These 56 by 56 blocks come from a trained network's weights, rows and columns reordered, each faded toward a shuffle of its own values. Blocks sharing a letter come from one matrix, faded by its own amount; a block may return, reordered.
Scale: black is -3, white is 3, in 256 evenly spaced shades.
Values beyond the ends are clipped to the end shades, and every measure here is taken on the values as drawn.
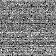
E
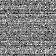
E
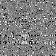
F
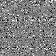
F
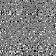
F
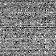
E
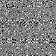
F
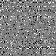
F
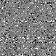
F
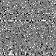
F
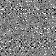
F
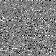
F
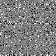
F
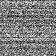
E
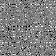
F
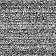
E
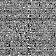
E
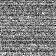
E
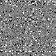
F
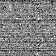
E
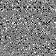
F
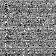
E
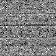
E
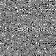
F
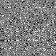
F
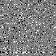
F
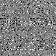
F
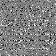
F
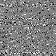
F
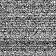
E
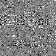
F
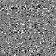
F
